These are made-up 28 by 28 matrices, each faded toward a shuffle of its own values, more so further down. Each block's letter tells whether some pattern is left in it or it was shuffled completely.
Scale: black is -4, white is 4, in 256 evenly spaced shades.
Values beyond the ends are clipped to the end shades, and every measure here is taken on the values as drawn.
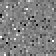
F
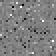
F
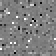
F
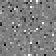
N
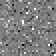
F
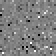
N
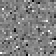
N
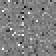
N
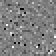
F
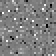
N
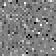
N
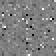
N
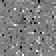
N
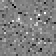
F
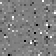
N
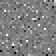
F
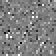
F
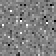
F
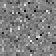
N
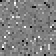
F
